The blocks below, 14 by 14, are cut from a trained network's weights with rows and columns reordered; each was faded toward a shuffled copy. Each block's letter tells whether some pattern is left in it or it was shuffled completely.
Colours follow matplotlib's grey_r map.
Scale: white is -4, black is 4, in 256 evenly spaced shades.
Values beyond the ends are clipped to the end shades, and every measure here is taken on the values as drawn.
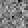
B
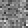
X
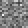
X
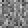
X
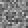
B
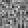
B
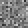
B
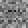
X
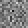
X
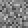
B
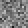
B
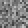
X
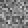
B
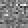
X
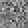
X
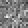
B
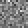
B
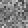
B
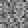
X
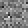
X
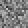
B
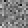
B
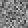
B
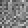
X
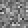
B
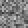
B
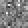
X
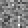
X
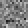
X
